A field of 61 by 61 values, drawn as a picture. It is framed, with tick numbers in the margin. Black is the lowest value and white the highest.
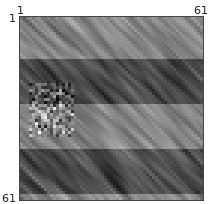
The middle left is the roughest part. Overall the values sit about 40% of the way up the scale. Stripes running across repeat 2 times from top to bottom. An odd patch, rougher than its surroundings, sits in the middle left.
